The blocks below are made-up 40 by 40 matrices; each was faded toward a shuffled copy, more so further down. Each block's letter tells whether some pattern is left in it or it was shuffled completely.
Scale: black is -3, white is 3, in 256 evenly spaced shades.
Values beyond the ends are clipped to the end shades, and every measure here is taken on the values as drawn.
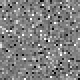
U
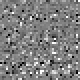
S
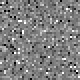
U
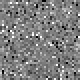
U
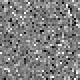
U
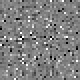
S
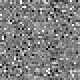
S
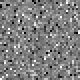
U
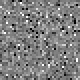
U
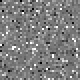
U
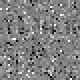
S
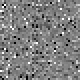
S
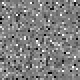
U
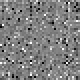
S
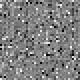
S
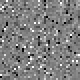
S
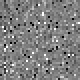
S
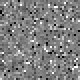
S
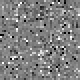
S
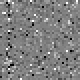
S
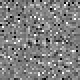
U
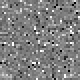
S
